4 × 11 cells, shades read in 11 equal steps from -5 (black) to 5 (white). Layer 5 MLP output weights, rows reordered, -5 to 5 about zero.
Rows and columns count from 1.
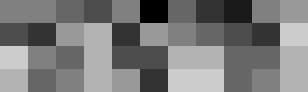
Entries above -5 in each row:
10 11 11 11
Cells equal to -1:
8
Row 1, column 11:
1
